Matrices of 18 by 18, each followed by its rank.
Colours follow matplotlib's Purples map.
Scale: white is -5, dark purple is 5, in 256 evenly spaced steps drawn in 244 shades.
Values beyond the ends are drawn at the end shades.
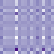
one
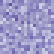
full rank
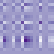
one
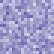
full rank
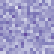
full rank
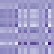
one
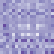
three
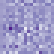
three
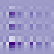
one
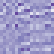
three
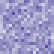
full rank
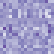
three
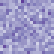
full rank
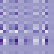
one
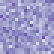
full rank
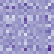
three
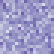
full rank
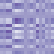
one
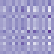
one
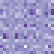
three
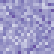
full rank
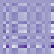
one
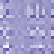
three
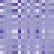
one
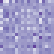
three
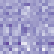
three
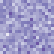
full rank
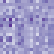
three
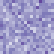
full rank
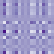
one
